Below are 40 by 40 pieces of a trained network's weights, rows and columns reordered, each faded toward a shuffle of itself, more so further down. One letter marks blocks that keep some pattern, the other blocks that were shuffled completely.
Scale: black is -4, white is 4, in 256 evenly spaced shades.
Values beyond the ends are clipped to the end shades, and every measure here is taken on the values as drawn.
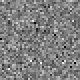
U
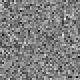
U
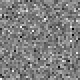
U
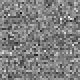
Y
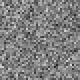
U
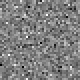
U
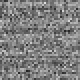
Y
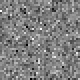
Y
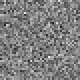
U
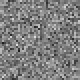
U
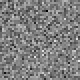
U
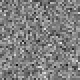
U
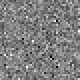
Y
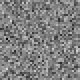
U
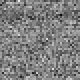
Y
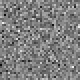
U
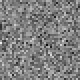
U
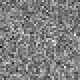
U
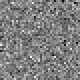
U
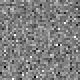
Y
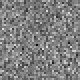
U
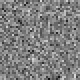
Y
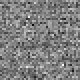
Y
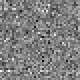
Y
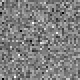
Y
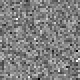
U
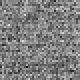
Y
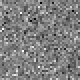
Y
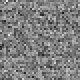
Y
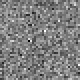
Y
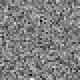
U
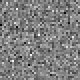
U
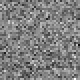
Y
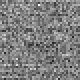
Y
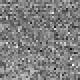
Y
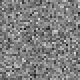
U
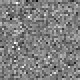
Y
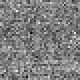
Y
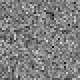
U
